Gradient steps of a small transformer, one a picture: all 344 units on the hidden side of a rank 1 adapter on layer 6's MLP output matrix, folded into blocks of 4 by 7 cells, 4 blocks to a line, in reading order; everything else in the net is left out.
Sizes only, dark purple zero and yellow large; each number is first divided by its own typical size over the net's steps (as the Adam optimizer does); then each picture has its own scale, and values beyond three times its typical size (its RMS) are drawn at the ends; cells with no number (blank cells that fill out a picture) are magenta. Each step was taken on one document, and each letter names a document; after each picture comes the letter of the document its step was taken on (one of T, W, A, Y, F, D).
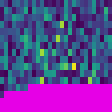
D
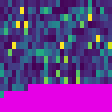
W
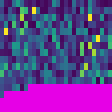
W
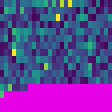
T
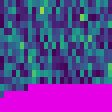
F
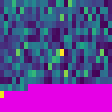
D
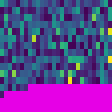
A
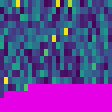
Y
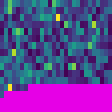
T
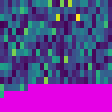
T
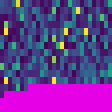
Y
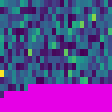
A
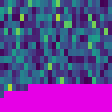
T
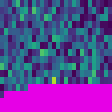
D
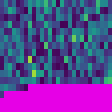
F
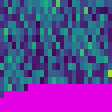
T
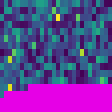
T
